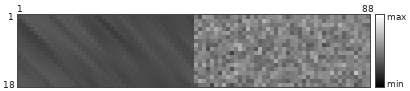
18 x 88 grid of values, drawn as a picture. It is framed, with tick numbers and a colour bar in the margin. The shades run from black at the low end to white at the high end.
It is made of 1 by 2 panels. Panel 1,1: low, slanting down to the right, faint in contrast. Panel 1,2: middling, fine-grained.
